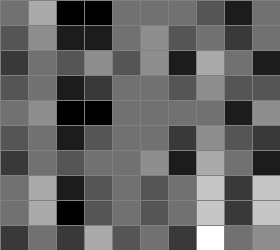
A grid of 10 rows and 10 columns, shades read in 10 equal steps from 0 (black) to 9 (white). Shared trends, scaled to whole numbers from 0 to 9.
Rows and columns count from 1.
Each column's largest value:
4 6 3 6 4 5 4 9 4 7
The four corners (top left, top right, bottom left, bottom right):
4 4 2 5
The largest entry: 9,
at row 10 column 8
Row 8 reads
4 6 1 3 4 3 4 7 2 7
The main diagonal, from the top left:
4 5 3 2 4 4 1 7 2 5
